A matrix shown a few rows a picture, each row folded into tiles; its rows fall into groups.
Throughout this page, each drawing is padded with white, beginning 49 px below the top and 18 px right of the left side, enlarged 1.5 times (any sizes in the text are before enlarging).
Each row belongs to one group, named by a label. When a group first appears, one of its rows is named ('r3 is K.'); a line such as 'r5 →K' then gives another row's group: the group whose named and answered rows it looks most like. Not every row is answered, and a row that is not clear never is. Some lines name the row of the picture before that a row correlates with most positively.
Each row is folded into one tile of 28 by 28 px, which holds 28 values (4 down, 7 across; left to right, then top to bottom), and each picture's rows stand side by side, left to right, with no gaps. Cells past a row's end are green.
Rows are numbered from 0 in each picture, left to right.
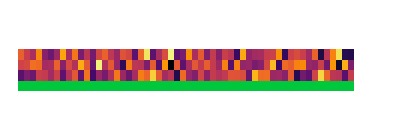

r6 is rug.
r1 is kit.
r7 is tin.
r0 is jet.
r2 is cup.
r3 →tin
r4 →kit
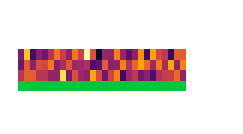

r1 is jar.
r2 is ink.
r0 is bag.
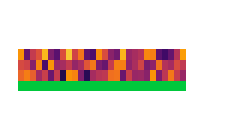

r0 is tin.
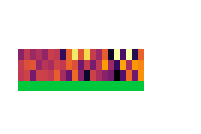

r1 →jar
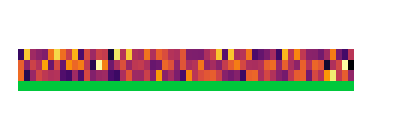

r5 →jet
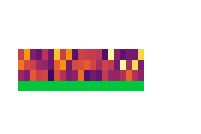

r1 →rug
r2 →bag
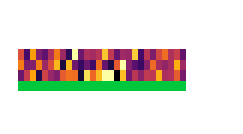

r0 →ink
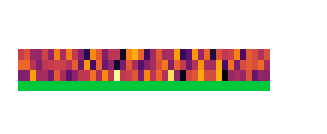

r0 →cup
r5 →rug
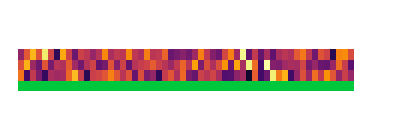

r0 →jar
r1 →cup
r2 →tin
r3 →jet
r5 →kit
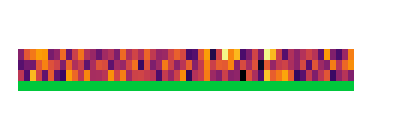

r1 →tin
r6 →cup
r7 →ink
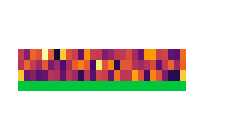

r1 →kit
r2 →jar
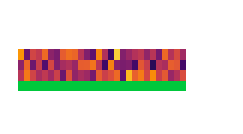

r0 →tin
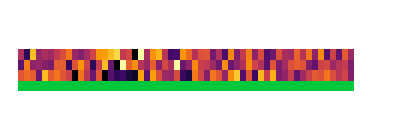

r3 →bag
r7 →bag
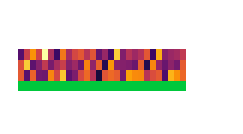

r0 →jar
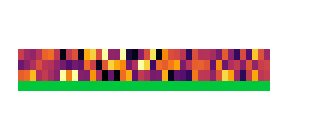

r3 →rug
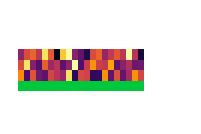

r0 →jar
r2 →jar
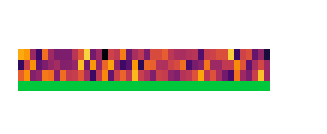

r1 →tin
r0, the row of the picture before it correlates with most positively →1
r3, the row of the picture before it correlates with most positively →0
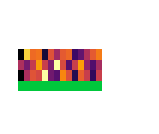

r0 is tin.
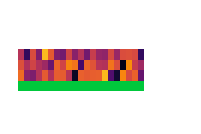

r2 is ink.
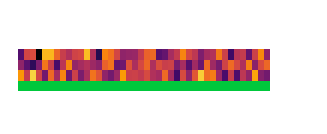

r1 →jar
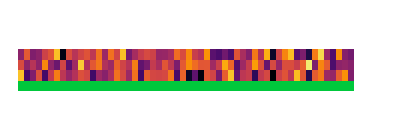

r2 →bag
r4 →jet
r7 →jar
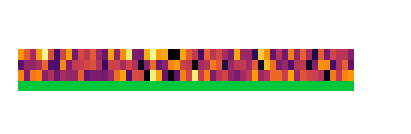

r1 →rug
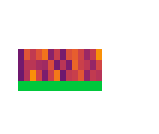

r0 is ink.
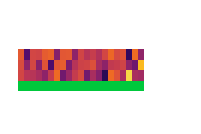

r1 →rug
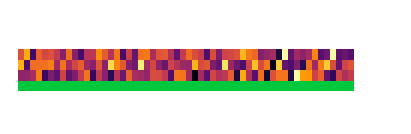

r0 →rug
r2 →kit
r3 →cup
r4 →kit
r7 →jet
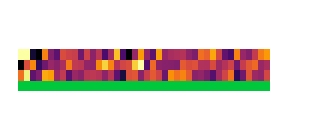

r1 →kit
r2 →ink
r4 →jar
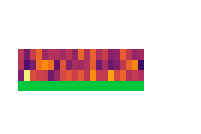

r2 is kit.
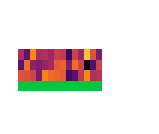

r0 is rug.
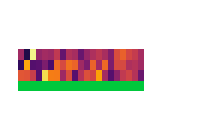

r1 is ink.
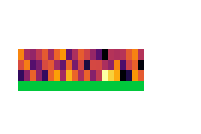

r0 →cup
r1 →tin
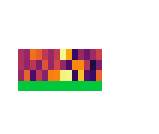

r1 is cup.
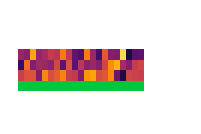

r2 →jet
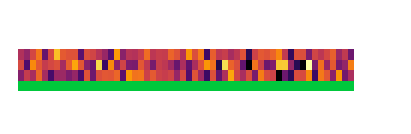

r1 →kit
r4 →kit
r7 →tin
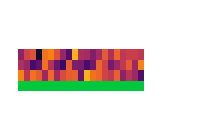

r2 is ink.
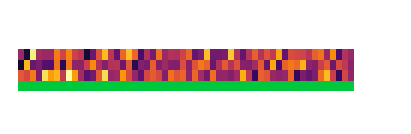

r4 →jet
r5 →cup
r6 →rug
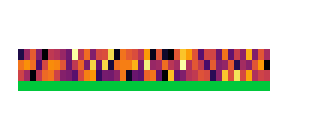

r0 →ink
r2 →rug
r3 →ink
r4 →cup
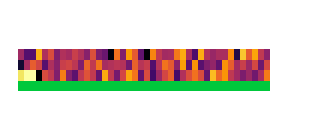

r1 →ink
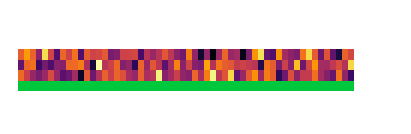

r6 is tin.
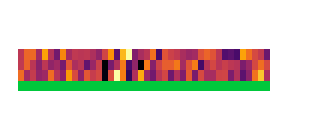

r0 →jar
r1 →tin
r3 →rug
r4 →jar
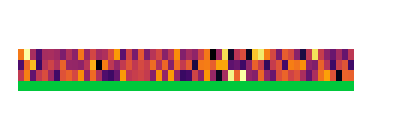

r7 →cup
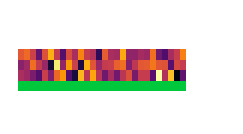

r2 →jet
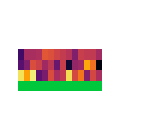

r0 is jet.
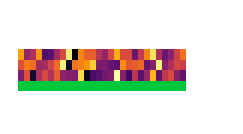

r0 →jet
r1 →rug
